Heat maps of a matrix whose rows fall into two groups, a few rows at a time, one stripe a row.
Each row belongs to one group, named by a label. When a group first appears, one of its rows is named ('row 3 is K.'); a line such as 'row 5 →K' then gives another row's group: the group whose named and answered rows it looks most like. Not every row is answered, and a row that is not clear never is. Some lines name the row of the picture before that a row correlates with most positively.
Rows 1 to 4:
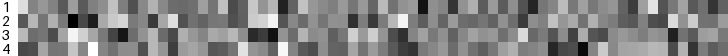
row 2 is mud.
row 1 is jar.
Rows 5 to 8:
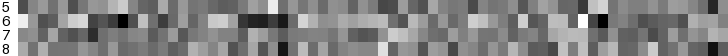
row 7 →mud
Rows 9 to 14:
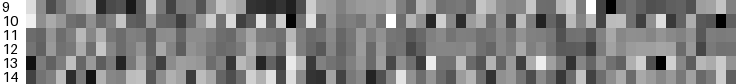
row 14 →mud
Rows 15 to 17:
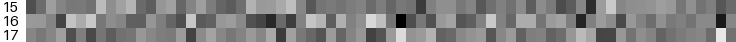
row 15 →mud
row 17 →mud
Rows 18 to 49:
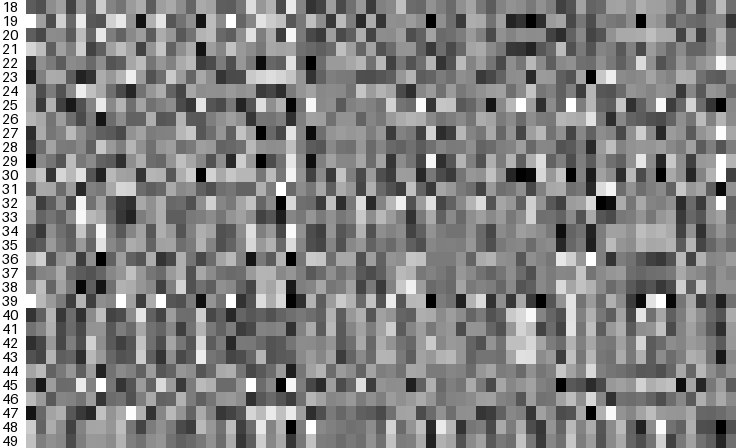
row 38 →mud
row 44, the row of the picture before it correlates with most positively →16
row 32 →mud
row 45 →mud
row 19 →jar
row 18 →mud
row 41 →jar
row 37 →mud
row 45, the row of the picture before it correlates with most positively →15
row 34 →mud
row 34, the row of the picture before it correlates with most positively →15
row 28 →mud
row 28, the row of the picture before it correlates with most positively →15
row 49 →jar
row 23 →mud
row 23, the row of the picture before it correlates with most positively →15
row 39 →jar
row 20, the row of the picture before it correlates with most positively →15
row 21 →jar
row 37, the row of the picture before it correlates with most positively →17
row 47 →mud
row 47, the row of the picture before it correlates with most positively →15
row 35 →mud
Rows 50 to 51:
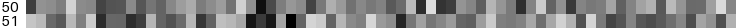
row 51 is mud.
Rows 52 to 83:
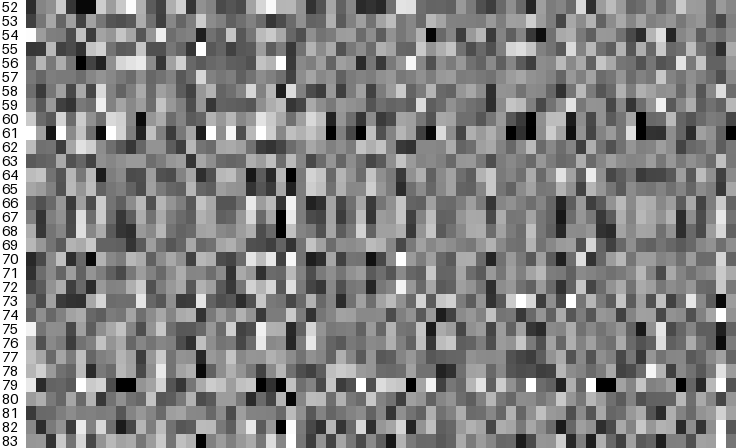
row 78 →jar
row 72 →mud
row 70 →mud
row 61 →jar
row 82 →mud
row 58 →mud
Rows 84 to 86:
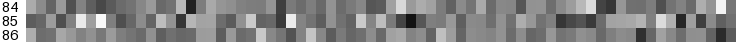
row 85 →mud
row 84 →mud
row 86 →jar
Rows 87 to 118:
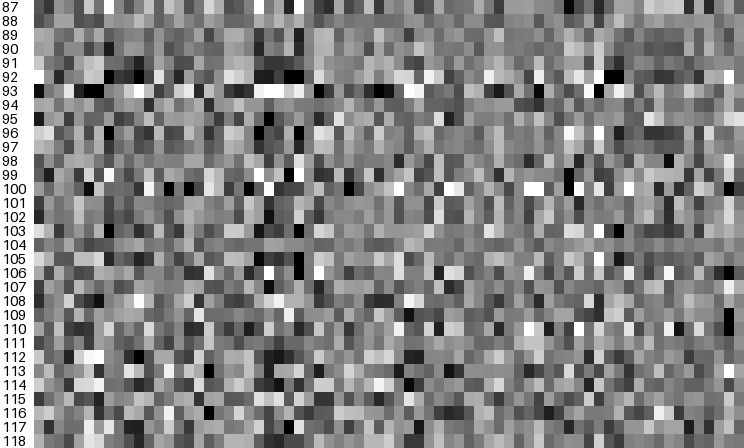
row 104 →mud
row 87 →mud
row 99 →mud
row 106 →jar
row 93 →mud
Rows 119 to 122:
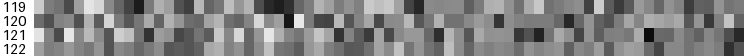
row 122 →jar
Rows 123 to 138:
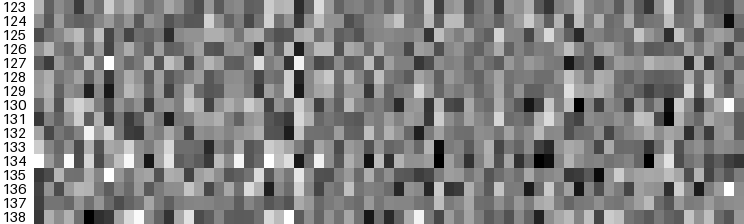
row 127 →mud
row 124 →jar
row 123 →jar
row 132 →mud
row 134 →jar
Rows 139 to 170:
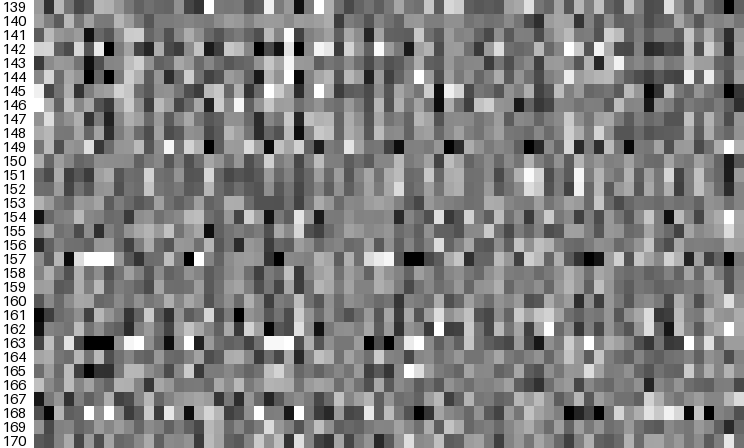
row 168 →mud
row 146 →jar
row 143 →mud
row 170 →mud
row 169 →jar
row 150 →jar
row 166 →jar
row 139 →jar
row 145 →jar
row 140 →jar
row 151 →jar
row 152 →jar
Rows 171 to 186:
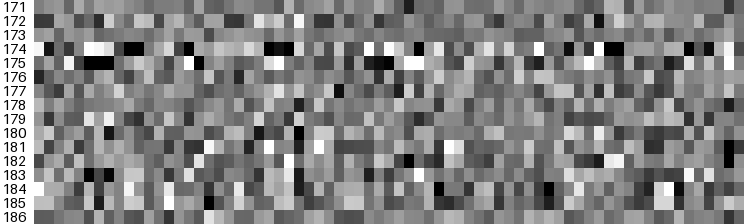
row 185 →jar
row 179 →mud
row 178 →jar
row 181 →jar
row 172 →mud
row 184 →jar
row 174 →mud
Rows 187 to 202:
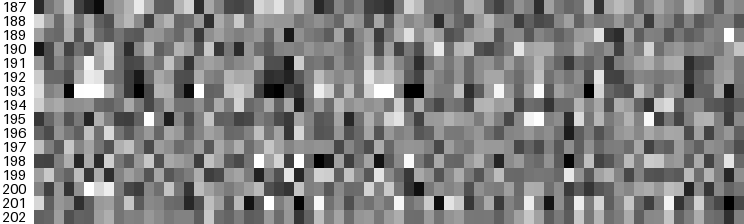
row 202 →jar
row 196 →mud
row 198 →mud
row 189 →mud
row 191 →mud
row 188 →jar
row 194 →jar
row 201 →jar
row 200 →mud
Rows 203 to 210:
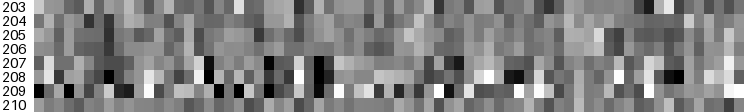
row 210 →jar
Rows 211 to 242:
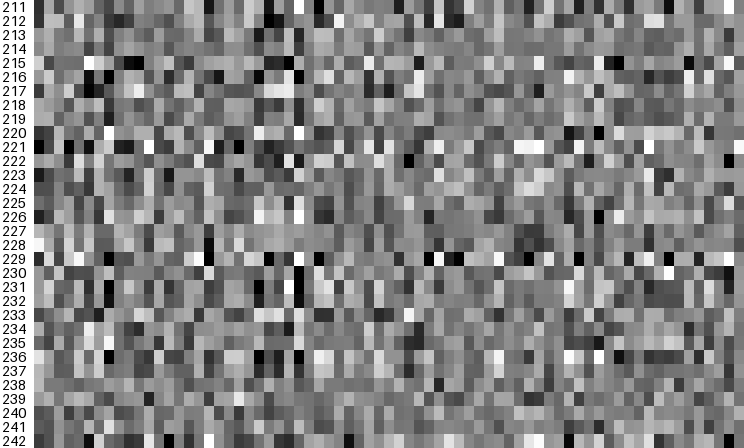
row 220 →mud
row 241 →mud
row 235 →mud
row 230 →jar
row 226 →mud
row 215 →mud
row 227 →jar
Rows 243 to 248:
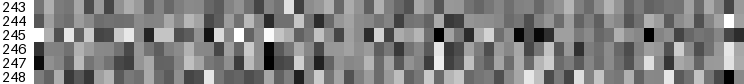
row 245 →jar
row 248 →jar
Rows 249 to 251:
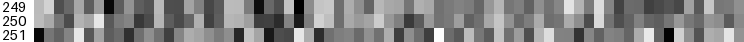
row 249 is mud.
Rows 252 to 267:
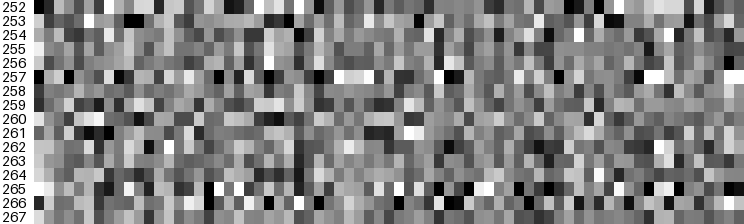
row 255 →jar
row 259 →mud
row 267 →jar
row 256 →jar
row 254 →jar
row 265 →jar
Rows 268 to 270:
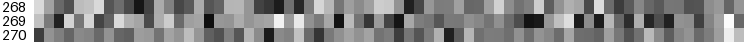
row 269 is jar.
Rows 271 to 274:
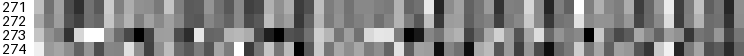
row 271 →jar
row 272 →jar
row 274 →jar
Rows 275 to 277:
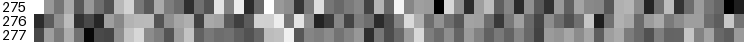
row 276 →mud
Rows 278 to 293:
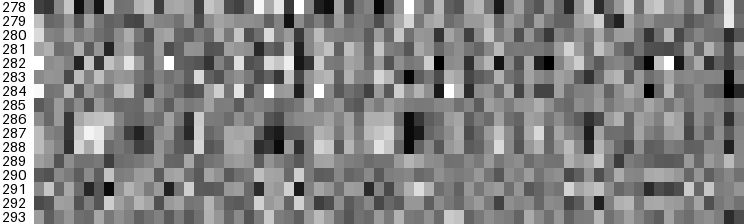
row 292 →mud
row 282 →jar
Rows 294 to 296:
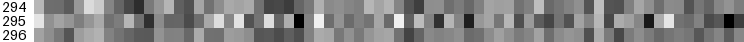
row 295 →jar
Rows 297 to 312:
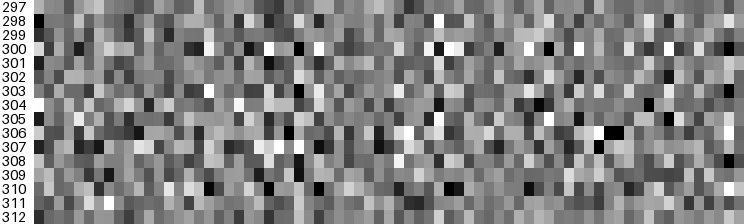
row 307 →mud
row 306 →mud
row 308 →jar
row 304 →jar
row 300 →jar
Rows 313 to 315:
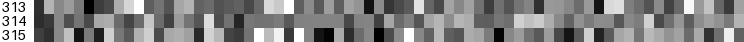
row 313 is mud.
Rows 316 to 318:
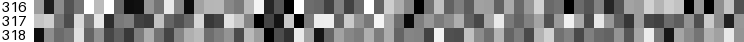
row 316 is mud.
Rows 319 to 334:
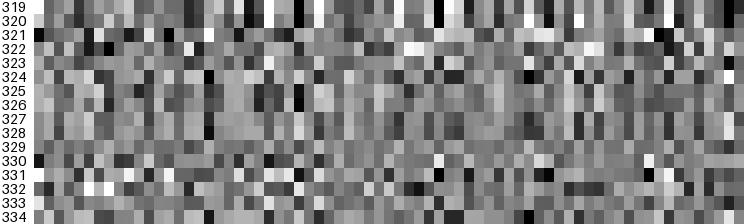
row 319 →jar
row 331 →jar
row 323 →jar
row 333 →jar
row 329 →jar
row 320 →jar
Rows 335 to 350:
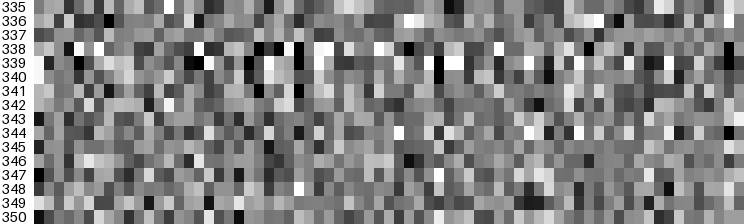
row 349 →jar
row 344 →jar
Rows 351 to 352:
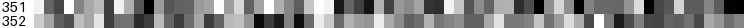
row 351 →jar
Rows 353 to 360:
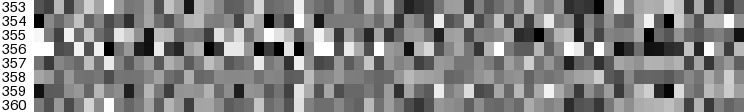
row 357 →mud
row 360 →mud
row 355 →jar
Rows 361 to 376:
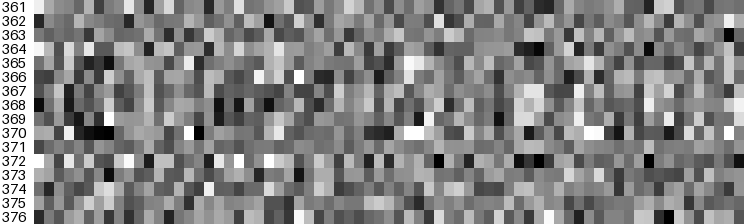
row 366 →mud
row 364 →jar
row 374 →jar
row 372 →jar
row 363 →jar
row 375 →mud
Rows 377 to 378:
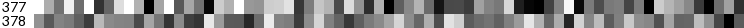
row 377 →jar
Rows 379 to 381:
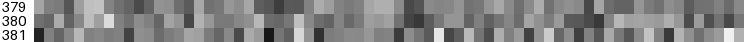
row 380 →mud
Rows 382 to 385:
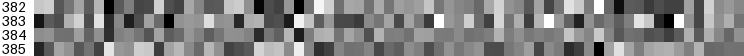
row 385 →mud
